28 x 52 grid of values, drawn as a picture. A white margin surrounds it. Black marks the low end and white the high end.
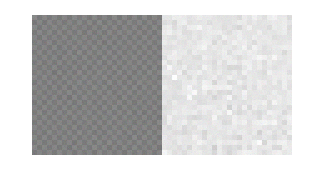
It is made of 1 by 2 panels. Panel 1,1: middling, checkered, faint in contrast. Panel 1,2: very high, fine-grained, faint in contrast.
